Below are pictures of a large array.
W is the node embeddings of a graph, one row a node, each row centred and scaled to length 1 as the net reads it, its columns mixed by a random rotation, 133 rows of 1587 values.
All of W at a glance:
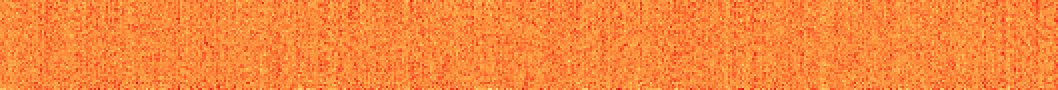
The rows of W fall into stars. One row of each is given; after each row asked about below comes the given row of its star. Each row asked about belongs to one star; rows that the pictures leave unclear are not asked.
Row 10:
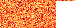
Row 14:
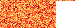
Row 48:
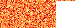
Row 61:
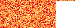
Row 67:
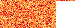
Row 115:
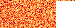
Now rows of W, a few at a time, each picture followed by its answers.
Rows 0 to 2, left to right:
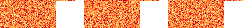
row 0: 61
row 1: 61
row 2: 14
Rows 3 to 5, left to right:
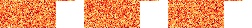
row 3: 10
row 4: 14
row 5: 10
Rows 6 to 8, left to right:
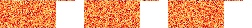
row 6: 115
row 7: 48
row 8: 10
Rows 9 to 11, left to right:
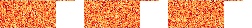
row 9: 14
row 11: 10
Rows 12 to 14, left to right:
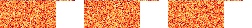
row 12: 61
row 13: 61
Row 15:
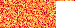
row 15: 61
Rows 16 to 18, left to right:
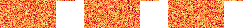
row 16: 48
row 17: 10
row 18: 61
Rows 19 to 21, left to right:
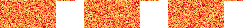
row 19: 10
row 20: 10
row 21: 67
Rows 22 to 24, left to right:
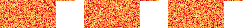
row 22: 10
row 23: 67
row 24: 10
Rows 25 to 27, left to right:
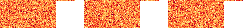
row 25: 10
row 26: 115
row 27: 14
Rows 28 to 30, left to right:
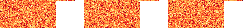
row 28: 14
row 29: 48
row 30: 115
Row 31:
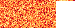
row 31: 61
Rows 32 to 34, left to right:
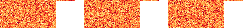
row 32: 48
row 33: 61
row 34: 10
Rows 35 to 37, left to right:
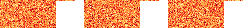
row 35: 10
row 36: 115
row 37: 10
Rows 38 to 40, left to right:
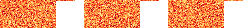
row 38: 67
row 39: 67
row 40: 14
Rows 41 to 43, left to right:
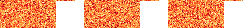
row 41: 48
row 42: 67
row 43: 115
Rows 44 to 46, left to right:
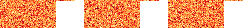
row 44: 67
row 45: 14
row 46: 10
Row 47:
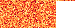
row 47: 48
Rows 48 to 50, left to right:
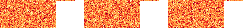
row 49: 10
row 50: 10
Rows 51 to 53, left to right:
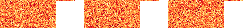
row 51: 48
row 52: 115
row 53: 67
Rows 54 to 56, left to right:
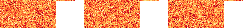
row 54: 14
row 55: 61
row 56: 115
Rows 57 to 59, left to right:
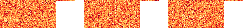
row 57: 67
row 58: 115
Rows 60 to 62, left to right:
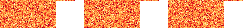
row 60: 14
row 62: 67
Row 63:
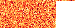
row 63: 48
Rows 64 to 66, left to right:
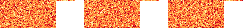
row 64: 61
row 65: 61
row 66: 61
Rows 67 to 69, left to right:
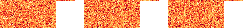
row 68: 61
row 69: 67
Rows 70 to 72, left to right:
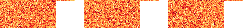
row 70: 10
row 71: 10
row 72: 67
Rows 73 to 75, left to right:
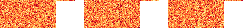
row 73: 48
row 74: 10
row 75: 61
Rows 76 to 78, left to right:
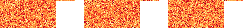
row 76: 10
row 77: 10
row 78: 61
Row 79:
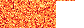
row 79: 14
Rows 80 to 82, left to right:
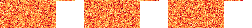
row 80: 48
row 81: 48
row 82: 61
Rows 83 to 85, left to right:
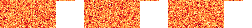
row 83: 14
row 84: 48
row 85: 115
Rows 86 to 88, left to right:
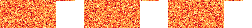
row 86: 67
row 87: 10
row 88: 48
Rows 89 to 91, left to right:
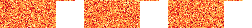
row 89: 14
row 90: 48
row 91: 67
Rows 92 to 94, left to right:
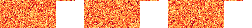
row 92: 115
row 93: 10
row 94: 115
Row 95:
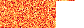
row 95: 61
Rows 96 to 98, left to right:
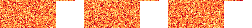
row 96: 14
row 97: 115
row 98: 115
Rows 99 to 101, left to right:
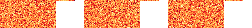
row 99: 61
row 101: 10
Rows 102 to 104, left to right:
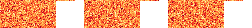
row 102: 61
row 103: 115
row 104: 115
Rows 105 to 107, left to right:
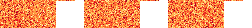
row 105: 115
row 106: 48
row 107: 14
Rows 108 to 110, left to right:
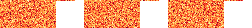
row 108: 67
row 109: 14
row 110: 14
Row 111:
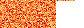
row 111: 10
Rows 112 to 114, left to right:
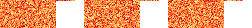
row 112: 67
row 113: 61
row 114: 61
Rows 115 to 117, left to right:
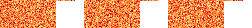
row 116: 67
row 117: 14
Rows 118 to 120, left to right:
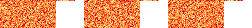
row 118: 61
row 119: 61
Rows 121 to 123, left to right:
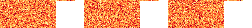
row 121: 48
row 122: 14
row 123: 67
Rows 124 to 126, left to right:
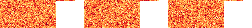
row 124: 67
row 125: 67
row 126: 115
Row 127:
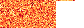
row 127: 61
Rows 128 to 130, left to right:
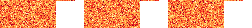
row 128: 115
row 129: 14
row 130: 14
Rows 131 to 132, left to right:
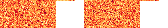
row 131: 61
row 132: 10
